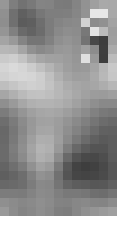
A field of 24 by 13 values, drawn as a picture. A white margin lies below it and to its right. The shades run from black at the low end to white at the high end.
There are no regular stripes. The bottom right is the ninth with the lowest average. In the top right lies a patch that is rougher than the rest. Values change most from cell to cell in the top right. The histogram is bell-shaped.
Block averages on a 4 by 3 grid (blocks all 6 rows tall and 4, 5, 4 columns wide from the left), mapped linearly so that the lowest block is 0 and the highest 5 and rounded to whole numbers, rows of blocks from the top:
223 | 543 | 230 | 110
